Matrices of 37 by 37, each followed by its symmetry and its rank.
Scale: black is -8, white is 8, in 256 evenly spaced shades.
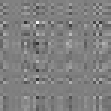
neither, rank two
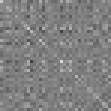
symmetric, rank five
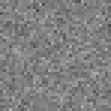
neither, full rank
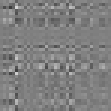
neither, rank two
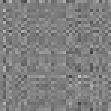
neither, rank three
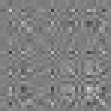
symmetric, rank three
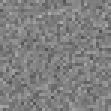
neither, full rank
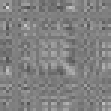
symmetric, rank three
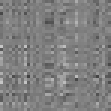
neither, rank three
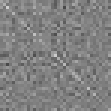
symmetric, rank five
